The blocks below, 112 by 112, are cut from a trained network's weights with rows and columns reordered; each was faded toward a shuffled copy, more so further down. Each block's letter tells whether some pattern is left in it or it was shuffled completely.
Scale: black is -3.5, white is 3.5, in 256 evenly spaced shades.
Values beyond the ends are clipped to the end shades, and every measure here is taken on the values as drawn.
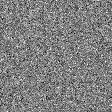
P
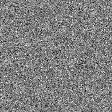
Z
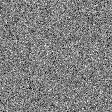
P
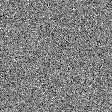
P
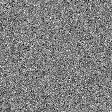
P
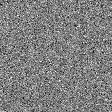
P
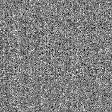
Z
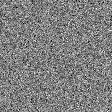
P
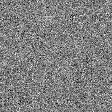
Z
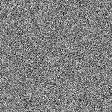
Z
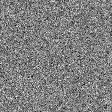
P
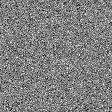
P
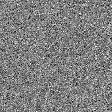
Z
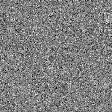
Z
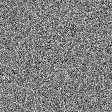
P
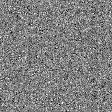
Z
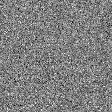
Z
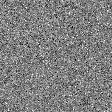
P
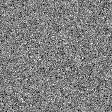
P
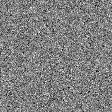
Z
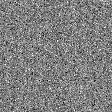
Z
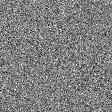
P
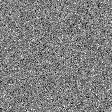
P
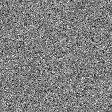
P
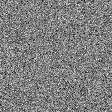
P
